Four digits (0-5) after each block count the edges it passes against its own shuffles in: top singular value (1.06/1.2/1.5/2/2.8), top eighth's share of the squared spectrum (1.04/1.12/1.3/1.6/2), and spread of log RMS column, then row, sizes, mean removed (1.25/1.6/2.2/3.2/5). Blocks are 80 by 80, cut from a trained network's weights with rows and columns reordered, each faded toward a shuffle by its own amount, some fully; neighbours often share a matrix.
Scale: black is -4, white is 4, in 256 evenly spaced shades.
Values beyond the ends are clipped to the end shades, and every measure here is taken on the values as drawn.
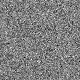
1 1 0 0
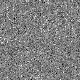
1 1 0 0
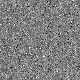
0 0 0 0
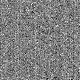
2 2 0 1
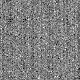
3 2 0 2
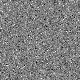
0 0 0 0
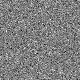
0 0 0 0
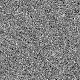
0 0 0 0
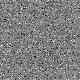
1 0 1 0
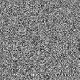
3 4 0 2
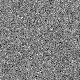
0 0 0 0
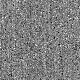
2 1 0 0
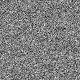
1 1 0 0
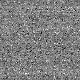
2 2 1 1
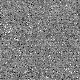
1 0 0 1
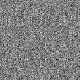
3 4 1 2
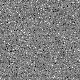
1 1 0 0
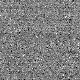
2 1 1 0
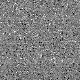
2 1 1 0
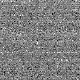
3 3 2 1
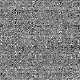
3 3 3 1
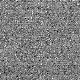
2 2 1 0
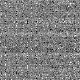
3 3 3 1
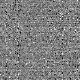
2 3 3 1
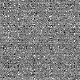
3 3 3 1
